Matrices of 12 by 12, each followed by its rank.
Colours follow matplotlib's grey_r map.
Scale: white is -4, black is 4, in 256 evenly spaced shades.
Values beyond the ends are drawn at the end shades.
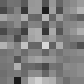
two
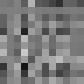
two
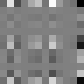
one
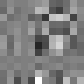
two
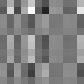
one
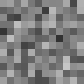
full rank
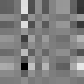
one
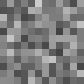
full rank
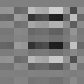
one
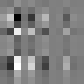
one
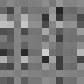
two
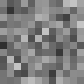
full rank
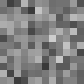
full rank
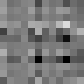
two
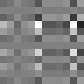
one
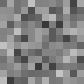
full rank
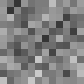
full rank
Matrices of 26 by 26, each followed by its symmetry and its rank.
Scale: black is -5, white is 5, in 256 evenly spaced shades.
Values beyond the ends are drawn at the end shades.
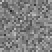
symmetric, full rank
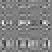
neither, rank two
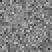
symmetric, full rank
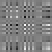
symmetric, rank one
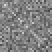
symmetric, full rank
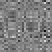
neither, rank three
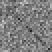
symmetric, full rank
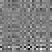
neither, rank two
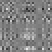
neither, rank three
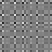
symmetric, rank one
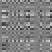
neither, rank two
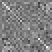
symmetric, rank five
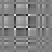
symmetric, rank one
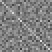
symmetric, rank five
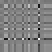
symmetric, rank one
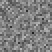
symmetric, full rank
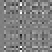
neither, rank two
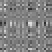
neither, rank two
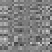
neither, rank three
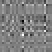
neither, rank two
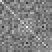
symmetric, rank five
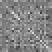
symmetric, rank five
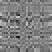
neither, rank three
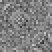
symmetric, full rank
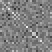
symmetric, rank five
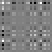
symmetric, rank one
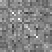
symmetric, rank five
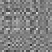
neither, rank three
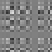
symmetric, rank one
